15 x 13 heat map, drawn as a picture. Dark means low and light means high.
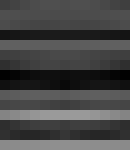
Mirror symmetry: left to right. Grain: streaks across. Average level on the scale: 30%.
